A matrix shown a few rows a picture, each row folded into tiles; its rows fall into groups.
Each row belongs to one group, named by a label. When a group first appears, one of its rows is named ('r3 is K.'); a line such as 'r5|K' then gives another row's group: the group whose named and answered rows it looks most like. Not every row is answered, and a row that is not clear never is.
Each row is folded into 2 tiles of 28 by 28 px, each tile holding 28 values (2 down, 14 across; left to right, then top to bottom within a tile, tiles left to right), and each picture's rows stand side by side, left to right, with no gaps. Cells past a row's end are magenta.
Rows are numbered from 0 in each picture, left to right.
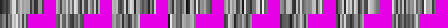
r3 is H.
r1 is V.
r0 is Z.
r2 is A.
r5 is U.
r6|V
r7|V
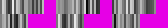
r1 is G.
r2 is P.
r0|A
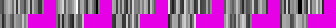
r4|G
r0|P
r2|U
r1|V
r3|U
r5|H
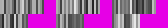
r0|U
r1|V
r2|P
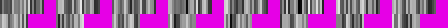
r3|G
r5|H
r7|P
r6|A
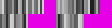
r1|P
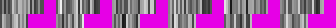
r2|U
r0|Z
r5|P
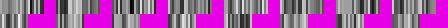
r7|Z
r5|H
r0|G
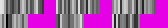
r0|G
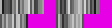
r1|Z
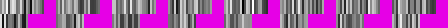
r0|V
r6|V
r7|P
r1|P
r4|H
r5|A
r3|Z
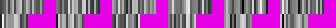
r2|U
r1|Z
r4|G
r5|H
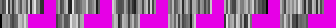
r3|A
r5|V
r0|H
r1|U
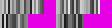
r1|A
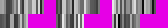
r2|V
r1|P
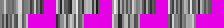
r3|H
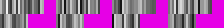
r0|P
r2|Z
